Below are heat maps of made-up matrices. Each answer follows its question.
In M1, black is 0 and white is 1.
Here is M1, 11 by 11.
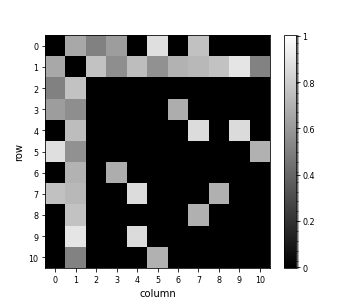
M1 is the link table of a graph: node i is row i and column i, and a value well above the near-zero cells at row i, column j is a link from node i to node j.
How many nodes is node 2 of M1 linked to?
2
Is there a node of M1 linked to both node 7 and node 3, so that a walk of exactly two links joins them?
yes
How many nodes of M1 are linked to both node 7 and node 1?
3
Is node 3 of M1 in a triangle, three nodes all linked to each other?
yes
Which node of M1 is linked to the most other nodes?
node 1
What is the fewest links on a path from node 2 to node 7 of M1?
2
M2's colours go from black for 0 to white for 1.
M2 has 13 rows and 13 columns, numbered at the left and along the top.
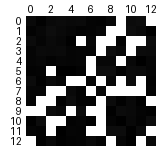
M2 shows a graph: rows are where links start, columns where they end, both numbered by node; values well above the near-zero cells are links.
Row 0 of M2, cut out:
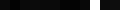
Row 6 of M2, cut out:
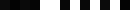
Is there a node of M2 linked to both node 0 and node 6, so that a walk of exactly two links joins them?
yes
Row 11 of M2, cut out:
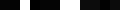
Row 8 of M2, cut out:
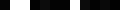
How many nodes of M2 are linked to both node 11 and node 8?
3
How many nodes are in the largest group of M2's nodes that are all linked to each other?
3
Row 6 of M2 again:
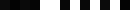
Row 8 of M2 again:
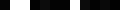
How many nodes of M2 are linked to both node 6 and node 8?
1
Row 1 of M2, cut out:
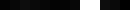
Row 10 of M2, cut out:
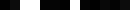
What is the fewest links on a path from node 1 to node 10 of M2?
3
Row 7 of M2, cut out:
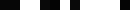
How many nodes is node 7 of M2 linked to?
7
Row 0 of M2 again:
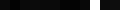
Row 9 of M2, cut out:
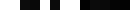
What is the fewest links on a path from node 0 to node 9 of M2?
1
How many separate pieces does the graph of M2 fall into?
1
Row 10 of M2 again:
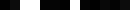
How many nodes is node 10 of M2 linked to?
3
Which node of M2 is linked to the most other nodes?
node 7
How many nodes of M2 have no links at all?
0
